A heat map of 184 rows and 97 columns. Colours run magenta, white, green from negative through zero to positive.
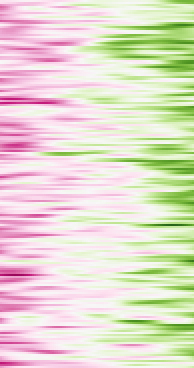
Slope: up to the right. Histogram: bell-shaped. Grain: streaks across. Average level on the scale: 50%.
